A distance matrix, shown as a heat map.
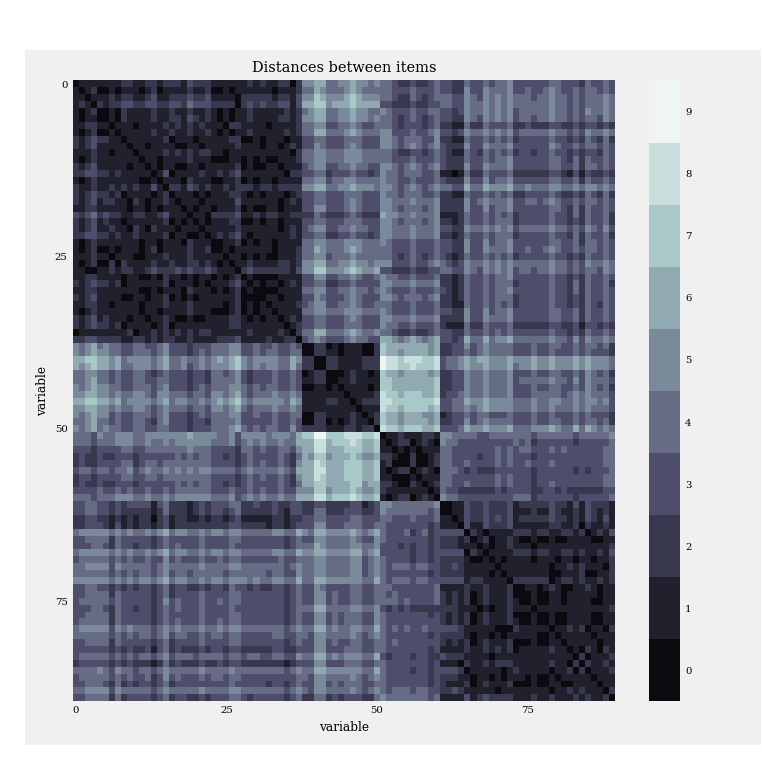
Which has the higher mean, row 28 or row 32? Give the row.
32
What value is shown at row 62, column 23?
3
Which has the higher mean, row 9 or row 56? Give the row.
56
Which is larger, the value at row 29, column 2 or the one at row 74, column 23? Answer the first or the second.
the second
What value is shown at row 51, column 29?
5
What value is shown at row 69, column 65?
1
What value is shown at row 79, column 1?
5
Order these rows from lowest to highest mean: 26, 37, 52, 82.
82, 26, 37, 52
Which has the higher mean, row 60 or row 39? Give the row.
60
